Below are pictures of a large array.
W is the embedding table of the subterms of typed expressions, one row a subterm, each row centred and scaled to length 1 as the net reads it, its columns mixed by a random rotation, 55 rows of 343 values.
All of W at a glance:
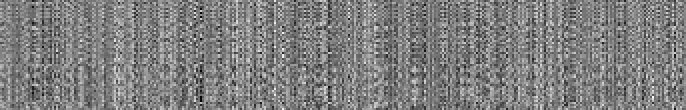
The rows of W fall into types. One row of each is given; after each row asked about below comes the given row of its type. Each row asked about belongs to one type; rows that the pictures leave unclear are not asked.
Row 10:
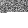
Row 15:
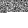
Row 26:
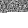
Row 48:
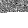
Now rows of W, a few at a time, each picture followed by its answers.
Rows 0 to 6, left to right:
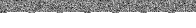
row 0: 15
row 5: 15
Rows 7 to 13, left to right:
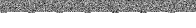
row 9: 26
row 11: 15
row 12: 15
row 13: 26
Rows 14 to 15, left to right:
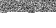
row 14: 10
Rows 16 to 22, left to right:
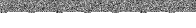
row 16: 10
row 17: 26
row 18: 15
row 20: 26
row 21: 15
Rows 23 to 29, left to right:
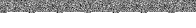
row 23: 15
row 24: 10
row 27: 10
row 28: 10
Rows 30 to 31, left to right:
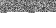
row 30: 10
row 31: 15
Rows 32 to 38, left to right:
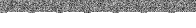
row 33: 10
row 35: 48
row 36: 10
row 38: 26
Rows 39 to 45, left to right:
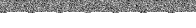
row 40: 48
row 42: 10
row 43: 48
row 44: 15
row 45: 48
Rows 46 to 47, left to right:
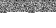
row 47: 15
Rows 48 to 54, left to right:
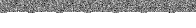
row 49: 48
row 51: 26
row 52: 48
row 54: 10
